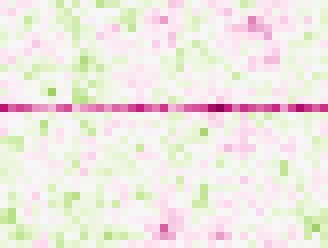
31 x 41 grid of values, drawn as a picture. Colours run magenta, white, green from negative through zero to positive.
The values are skewed, with a long tail toward low values. Row 14 stands out from the rest. On average the colour sits 50% of the way up the scale.
